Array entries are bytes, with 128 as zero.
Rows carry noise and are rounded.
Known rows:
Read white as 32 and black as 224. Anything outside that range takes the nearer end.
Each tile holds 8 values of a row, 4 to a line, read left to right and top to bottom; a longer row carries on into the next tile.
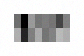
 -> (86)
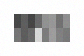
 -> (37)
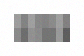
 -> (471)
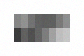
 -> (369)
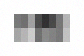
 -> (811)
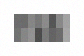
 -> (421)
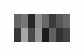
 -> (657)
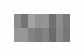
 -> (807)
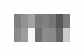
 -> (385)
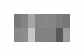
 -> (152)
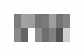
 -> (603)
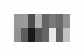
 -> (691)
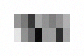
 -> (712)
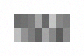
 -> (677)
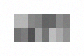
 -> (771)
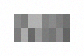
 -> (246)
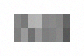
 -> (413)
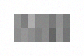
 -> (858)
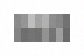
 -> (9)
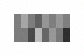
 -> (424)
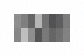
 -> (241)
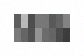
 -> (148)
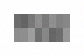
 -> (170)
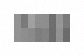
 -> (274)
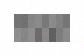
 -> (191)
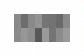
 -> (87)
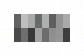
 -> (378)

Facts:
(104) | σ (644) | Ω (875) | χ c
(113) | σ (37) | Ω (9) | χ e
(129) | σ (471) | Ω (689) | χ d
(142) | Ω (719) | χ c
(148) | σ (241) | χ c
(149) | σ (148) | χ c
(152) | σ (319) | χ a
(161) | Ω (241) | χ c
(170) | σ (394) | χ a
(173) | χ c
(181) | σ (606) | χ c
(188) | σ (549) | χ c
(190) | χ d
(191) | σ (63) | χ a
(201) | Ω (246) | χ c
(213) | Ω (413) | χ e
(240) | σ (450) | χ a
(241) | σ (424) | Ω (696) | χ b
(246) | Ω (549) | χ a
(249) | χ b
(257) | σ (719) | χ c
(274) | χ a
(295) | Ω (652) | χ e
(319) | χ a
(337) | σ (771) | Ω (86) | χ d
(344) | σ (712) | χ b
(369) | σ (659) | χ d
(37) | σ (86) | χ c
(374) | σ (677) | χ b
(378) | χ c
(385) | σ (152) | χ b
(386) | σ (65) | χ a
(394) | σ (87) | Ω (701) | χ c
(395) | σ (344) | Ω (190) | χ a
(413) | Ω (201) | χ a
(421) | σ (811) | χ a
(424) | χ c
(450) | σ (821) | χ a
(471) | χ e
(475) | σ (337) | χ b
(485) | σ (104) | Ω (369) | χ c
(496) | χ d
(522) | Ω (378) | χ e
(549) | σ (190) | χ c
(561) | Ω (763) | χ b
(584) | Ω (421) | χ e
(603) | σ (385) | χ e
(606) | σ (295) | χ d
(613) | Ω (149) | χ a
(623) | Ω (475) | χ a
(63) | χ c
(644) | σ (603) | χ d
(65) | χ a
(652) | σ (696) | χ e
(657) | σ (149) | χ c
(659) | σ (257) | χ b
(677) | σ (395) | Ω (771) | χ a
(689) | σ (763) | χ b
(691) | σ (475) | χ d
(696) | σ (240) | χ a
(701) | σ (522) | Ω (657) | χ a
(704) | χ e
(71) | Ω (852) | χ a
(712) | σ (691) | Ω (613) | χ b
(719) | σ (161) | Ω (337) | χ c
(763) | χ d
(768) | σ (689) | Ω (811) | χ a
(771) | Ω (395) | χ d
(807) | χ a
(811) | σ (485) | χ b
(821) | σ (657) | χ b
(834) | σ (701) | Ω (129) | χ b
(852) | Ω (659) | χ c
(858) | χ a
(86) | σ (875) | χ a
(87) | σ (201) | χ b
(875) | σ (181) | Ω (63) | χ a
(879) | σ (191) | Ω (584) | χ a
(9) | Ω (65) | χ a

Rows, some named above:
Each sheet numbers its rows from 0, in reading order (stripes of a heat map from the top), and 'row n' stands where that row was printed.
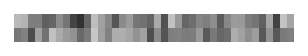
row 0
(771)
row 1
(875)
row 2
(613)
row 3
(421)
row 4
(613)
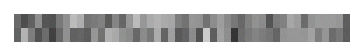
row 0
(696)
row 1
(496)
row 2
(522)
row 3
(201)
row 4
(652)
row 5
(71)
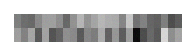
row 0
(879)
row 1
(522)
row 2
(337)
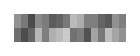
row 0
(606)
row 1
(771)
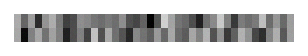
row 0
(142)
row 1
(549)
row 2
(257)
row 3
(394)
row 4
(344)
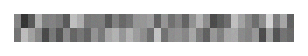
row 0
(701)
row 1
(496)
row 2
(834)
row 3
(689)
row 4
(623)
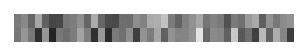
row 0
(821)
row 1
(821)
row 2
(113)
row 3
(385)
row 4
(63)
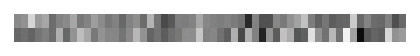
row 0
(65)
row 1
(561)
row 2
(241)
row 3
(152)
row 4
(659)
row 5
(644)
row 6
(337)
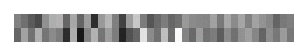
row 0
(161)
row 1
(142)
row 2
(644)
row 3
(584)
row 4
(249)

